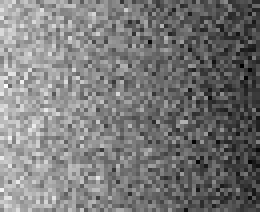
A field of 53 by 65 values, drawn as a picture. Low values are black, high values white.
Grain: fine. Odd rows or columns: none. Average level on the scale: 50%. Slope: up to the left. Stripes: none.
